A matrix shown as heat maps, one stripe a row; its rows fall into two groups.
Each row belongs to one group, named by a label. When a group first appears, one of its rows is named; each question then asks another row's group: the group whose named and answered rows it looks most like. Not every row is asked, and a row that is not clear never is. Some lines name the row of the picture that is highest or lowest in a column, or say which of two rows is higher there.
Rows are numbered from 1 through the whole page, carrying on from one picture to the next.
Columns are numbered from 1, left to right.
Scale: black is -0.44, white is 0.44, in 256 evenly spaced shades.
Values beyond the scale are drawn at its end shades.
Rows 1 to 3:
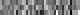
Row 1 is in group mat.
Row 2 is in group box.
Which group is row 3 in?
mat
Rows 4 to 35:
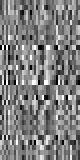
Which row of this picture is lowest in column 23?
23
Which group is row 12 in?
mat
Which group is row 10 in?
mat
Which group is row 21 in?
mat
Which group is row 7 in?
box
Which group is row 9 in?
mat
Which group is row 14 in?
box
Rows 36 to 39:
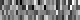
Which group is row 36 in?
box
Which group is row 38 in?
mat
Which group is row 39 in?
box
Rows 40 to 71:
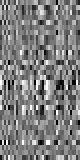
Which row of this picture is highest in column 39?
56
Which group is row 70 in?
box
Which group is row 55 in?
mat
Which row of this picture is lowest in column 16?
53
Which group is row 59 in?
box
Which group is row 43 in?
mat
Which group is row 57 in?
box
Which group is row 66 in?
mat
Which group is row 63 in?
mat
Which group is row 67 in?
box
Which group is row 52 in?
box
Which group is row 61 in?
box
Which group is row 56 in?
box
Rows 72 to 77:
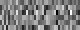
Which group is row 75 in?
box
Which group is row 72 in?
box
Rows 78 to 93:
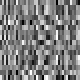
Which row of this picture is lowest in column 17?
90
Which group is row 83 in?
box
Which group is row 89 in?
mat
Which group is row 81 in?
mat
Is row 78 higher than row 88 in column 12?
Yes
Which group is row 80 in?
box
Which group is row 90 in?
mat
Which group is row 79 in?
box
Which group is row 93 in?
box
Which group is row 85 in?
mat
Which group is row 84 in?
mat
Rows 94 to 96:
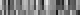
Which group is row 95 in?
box
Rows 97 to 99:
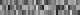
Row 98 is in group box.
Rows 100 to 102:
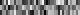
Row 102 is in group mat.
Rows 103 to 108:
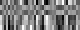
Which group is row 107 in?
box
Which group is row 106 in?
box
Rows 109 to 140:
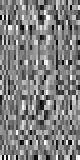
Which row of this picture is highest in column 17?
130
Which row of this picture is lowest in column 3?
112
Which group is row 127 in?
box
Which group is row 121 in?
box
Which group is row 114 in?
box
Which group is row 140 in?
mat
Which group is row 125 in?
box
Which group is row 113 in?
box
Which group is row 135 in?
box
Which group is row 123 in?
mat
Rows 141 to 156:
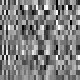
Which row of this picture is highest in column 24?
142
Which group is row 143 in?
mat
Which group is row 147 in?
mat
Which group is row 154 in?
mat
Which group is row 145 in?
mat
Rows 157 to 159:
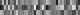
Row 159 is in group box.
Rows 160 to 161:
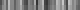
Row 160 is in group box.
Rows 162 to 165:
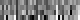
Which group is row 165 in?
mat
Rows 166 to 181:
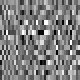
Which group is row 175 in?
mat
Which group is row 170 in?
box
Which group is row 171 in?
box
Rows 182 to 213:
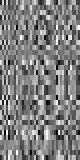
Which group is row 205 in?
box
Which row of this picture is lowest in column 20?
208
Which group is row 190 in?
mat
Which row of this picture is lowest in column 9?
187
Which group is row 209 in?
box
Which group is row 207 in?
box
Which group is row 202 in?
mat
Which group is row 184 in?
mat
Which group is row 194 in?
box
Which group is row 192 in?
mat
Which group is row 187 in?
mat
